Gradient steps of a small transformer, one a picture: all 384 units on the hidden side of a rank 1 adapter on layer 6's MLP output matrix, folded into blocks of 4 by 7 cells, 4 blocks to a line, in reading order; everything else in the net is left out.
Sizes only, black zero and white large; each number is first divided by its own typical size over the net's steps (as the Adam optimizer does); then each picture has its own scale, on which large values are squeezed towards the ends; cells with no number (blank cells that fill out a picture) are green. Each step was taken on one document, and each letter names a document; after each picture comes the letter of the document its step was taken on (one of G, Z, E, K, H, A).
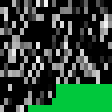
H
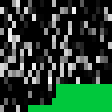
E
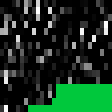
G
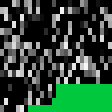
H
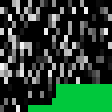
E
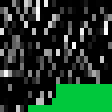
G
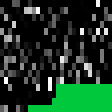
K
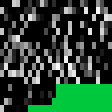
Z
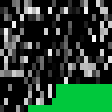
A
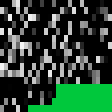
E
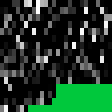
G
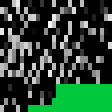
E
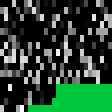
H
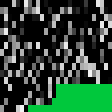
A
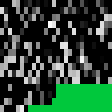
Z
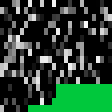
E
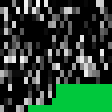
A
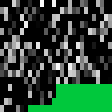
Z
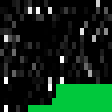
K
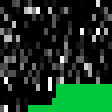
K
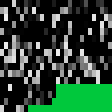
A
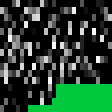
E
